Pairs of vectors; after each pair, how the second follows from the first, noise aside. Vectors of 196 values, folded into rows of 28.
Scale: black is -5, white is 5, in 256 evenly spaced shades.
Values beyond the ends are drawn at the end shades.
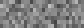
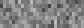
sign-scrambled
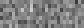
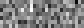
scaled up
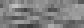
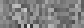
sign-scrambled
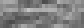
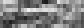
scaled up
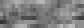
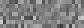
sign-scrambled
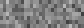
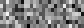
scaled up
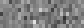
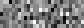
scaled up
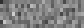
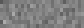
shrunk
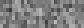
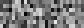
scaled up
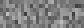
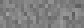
shrunk
